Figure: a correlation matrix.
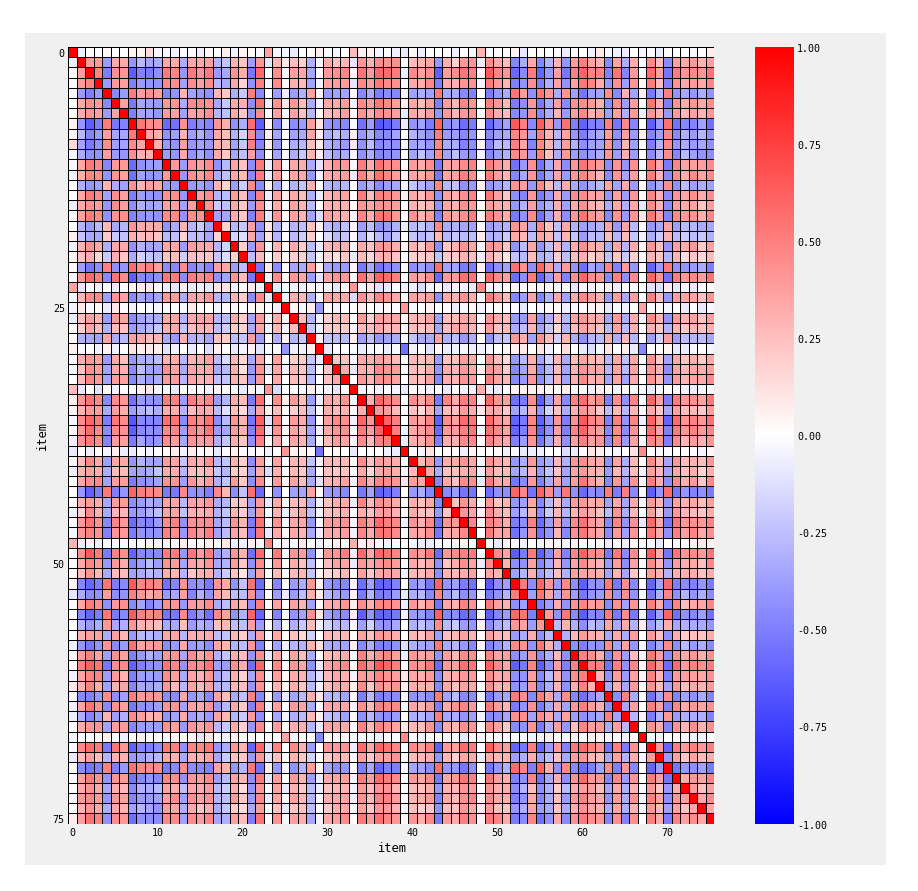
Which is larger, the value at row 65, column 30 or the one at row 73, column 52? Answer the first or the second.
the first
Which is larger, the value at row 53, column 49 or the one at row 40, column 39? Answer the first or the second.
the second
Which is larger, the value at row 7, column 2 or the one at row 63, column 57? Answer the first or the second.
the second
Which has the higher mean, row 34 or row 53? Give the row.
34
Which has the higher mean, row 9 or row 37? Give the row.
37
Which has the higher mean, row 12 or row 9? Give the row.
12
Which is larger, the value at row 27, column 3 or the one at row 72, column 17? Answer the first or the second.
the first
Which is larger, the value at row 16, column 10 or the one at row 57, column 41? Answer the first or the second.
the second
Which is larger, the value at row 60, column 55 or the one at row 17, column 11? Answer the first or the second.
the second
